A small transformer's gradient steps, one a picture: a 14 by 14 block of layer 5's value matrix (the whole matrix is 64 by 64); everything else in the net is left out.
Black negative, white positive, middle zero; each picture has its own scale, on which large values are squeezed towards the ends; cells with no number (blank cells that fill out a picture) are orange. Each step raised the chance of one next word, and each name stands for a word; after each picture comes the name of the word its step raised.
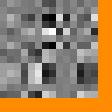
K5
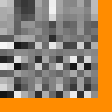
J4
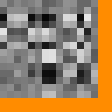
K5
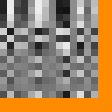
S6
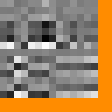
J4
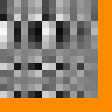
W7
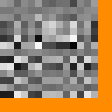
J4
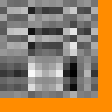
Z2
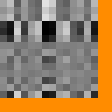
W7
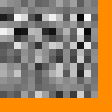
K5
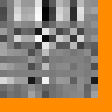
S6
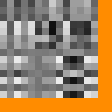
W7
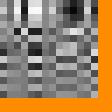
S6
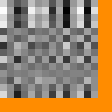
S6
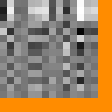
S6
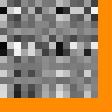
Z2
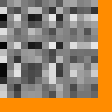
K5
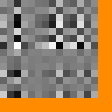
Z2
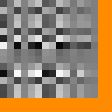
Z2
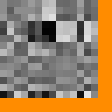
W7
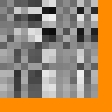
Z2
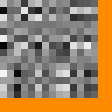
Z2
